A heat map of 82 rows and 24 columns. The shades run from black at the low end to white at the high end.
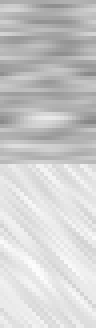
It is made of 2 by 1 panels. Panel 1,1: high, streaked across. Panel 2,1: very high, slanting down to the right, faint in contrast.
